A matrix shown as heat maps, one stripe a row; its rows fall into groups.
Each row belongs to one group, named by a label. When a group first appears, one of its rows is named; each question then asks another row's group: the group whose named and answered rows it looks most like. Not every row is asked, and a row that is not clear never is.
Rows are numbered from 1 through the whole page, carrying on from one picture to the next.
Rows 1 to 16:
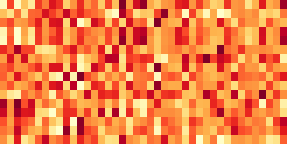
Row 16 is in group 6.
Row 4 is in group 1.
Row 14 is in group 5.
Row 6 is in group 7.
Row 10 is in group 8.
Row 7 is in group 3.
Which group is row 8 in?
8
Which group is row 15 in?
5
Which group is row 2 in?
6
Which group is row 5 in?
1
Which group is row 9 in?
5
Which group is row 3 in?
8
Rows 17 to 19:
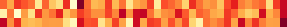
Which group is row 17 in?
5
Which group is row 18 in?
1
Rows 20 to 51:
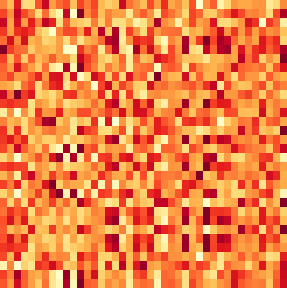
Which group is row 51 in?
5
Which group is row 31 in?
3
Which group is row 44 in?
3
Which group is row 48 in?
6
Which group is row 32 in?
1
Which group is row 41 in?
8
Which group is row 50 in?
5
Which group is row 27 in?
5
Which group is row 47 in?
3
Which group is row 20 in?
6
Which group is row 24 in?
3
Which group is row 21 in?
5
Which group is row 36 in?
5
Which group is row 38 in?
3
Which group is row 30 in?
7
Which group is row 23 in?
7
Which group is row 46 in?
3
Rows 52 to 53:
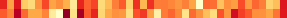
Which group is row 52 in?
6
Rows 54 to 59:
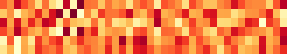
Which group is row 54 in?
5
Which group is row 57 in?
5
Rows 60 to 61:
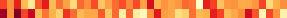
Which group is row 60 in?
6
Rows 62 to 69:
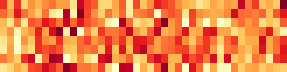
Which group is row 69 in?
6
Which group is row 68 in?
8
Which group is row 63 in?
5
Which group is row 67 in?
1
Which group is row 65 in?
8
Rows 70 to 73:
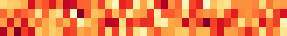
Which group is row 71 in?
5
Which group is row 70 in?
6
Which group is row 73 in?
7
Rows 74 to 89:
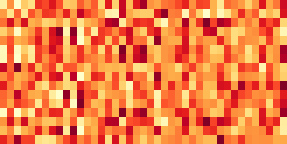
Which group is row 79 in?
1
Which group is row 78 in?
8
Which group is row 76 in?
3
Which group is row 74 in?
1
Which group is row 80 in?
1
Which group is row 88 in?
8
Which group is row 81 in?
7
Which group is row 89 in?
7
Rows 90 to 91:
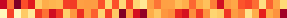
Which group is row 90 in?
7
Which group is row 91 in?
1
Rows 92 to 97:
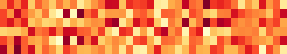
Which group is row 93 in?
5
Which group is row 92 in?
3
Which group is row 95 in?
6
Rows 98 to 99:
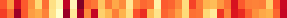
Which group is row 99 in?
5
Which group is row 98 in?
5
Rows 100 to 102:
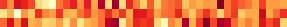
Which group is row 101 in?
1
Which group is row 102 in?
3
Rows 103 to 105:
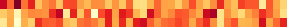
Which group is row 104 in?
8
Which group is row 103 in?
7
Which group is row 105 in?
1
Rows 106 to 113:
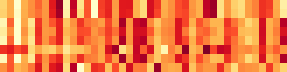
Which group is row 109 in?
1
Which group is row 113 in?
8
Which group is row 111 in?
3
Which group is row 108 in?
1
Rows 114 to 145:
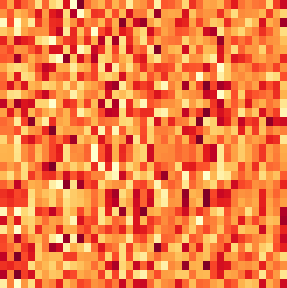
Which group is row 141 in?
8
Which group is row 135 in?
3
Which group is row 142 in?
7
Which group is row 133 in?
6
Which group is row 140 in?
5
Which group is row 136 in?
3
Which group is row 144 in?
7
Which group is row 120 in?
5
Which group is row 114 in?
5
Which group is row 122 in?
6
